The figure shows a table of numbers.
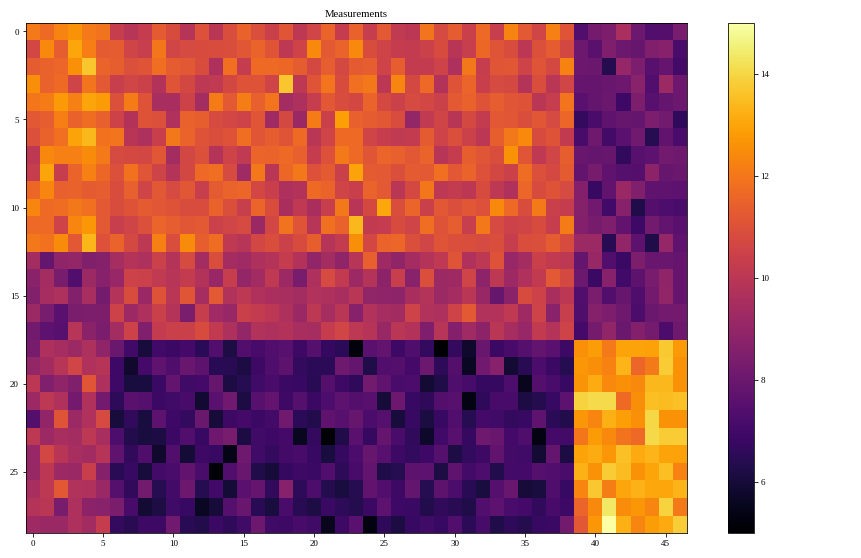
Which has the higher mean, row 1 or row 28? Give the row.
1
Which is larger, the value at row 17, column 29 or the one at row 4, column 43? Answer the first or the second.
the first
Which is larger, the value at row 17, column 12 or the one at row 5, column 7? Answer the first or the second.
the first
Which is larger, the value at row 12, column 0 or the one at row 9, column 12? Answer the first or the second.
the first
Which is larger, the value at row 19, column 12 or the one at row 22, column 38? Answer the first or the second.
the first
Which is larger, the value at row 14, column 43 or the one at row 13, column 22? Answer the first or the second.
the second
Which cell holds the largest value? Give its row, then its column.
28, 41
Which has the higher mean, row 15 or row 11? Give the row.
11
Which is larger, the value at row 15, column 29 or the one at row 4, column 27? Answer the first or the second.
the second
